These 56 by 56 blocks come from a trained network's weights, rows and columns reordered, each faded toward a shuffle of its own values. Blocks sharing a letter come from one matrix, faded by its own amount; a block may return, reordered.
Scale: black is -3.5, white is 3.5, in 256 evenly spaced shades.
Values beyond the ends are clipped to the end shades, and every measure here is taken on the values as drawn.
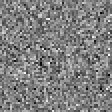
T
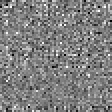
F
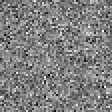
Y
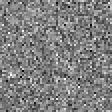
T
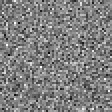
Y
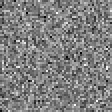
Y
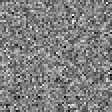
T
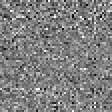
F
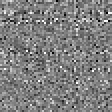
F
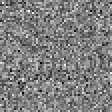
T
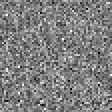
T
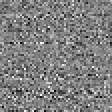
F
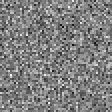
Y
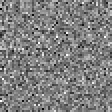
T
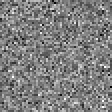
Y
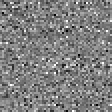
F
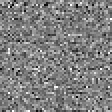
F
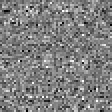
F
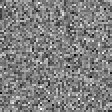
Y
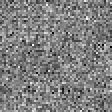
T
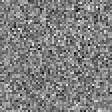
Y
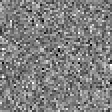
T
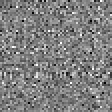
F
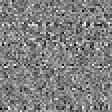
F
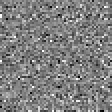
F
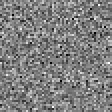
T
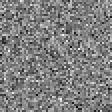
Y
